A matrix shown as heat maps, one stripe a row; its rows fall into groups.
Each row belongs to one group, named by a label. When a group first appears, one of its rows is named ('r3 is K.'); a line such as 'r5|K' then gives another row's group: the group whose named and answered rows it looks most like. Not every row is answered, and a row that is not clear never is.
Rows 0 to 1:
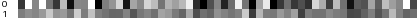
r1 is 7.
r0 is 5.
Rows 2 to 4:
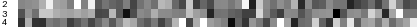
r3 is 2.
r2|7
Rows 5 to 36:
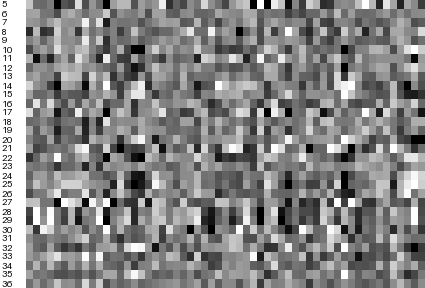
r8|7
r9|7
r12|2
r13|2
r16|5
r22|2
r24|2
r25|2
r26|2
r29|5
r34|5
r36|7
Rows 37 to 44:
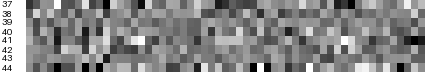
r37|2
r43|7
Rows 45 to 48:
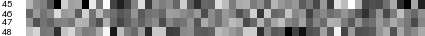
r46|7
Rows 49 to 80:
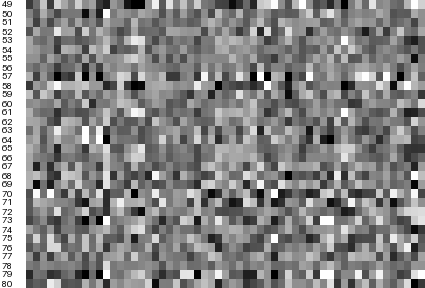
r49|2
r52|7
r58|2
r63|7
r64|7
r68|2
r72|2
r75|5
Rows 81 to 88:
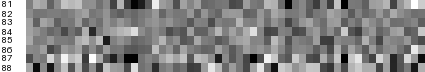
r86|2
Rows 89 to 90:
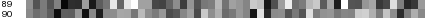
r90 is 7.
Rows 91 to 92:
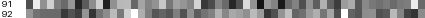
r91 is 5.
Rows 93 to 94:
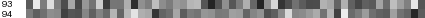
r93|5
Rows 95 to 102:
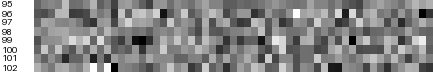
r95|2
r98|7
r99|2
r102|7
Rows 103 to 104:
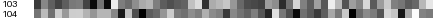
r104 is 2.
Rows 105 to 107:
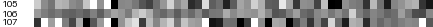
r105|7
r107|5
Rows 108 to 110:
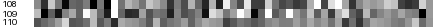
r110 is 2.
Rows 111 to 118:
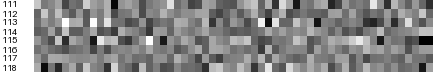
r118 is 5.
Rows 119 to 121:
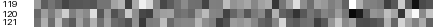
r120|2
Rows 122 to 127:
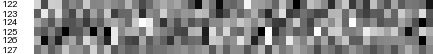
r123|5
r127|7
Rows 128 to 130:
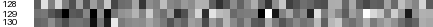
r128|5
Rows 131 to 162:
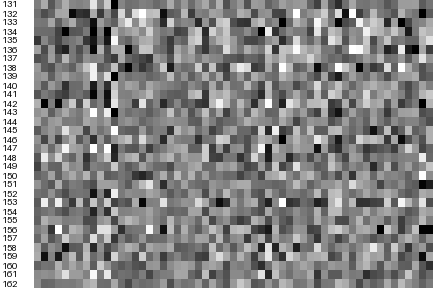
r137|2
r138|5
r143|7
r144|7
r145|7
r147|7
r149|7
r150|2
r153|5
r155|5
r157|7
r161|7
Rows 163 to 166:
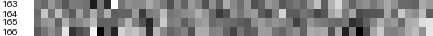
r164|5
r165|2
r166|2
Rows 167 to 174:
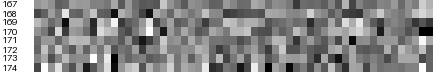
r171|2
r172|5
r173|7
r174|5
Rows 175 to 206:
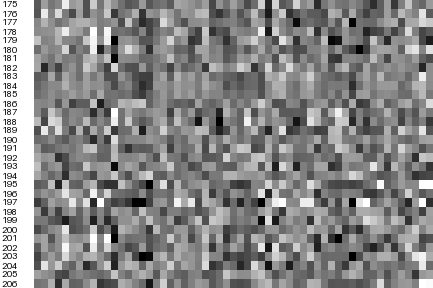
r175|7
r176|5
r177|2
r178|7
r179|7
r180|2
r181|7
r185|2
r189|5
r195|2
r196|7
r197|2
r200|2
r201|7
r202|7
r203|2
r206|2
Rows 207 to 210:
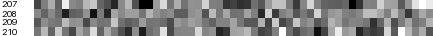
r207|2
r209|7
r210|5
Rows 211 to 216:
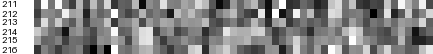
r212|7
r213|5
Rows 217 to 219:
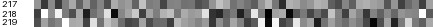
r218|5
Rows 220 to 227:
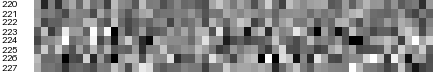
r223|7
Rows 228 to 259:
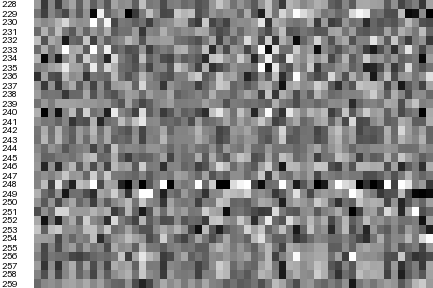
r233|7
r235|7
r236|7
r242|5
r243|5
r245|5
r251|2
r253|7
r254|2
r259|2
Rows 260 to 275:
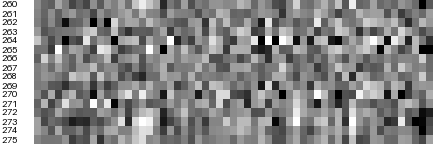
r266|5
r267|5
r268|2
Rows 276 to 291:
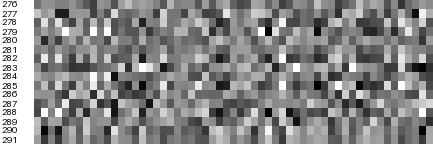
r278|5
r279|7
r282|5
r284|7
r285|5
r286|2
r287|2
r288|5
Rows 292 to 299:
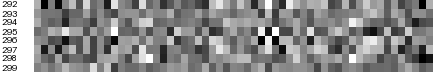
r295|7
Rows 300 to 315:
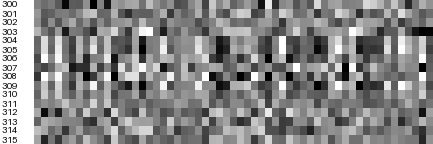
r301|5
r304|5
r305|5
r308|5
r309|5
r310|5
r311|7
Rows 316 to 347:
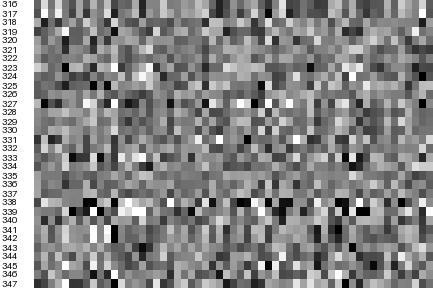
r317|5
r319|2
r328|7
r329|5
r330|7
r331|7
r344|5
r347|2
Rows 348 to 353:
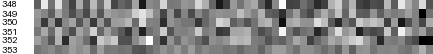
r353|2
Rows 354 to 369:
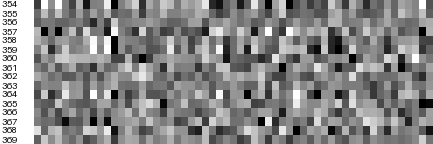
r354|5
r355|5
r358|7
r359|7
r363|7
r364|7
